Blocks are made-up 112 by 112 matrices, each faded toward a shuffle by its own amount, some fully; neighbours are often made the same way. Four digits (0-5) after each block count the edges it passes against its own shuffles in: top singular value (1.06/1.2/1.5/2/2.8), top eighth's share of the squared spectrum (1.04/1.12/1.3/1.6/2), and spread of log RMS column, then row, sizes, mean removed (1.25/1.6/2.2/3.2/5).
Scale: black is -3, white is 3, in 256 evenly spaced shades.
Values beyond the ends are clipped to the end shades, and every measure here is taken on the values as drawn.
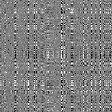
5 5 4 3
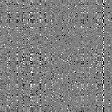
5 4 3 2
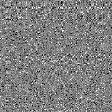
4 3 2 2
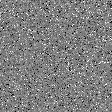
0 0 0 0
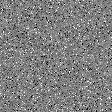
1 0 0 0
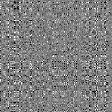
5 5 4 3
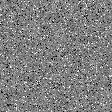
1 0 0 0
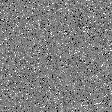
1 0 0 0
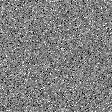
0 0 0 0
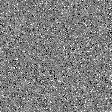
2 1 1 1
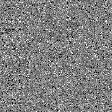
3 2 2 1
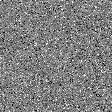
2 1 0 0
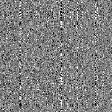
4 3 3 2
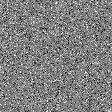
1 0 0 0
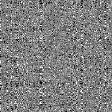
4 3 3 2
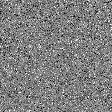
2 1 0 0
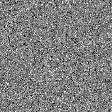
2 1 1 0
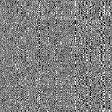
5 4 4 2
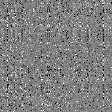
4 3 2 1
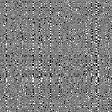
5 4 3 3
